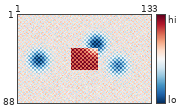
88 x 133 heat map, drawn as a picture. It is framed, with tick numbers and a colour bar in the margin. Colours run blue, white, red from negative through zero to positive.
Odd patch: higher, in the centre. Slope: none. Dips: three. Ninth with the highest average: centre. Average level on the scale: 50%.
